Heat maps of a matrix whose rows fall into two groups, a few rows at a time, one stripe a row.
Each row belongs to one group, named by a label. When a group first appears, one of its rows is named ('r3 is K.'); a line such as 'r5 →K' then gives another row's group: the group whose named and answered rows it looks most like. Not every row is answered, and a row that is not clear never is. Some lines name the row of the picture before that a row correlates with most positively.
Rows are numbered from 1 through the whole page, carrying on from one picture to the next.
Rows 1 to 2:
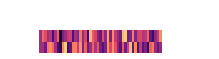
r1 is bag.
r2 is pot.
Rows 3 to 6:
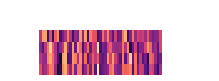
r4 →pot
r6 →pot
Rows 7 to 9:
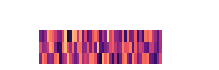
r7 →pot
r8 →pot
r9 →bag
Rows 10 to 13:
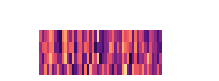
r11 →pot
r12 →pot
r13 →bag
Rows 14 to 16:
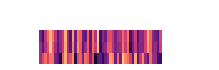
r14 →pot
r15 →pot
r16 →pot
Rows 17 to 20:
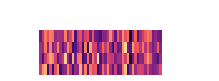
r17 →pot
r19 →pot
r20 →bag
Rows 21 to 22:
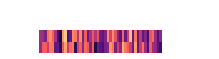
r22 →pot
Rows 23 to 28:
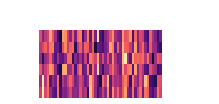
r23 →pot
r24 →pot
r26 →pot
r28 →bag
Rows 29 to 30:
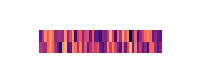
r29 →pot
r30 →pot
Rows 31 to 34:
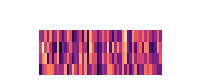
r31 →bag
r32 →bag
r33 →bag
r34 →pot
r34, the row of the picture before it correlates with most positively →29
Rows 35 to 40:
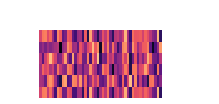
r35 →bag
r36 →bag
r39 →pot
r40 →bag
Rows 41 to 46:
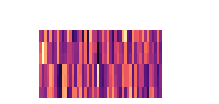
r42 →bag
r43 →bag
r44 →pot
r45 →pot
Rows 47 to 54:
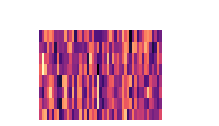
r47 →pot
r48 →bag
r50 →bag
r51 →pot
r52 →pot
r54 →bag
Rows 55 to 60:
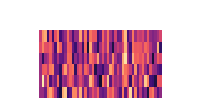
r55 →bag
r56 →bag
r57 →bag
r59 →bag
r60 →pot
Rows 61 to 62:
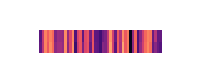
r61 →pot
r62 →pot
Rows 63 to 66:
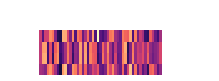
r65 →bag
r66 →pot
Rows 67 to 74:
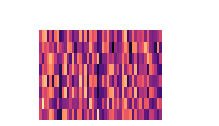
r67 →bag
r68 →bag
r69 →pot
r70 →pot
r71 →bag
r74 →pot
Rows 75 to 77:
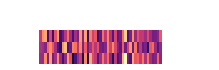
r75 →bag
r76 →pot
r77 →bag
